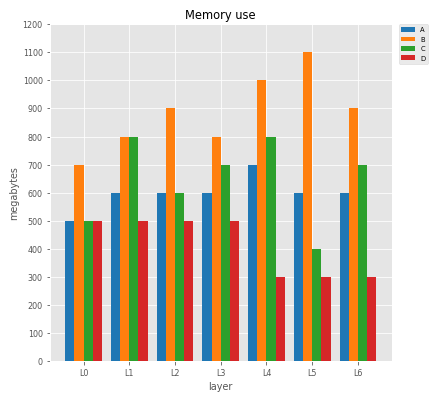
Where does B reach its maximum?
L5
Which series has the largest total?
B
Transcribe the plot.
Title: Memory use
x-axis: layer, ticks L0 L1 L2 L3 L4 L5 L6
y-axis: megabytes, ticks 0 100 200 300 400 500 600 700 800 900 1000 1100 1200
Legend: A, B, C, D
Values:
A: 500 600 600 600 700 600 600
B: 700 800 900 800 1000 1100 900
C: 500 800 600 700 800 400 700
D: 500 500 500 500 300 300 300
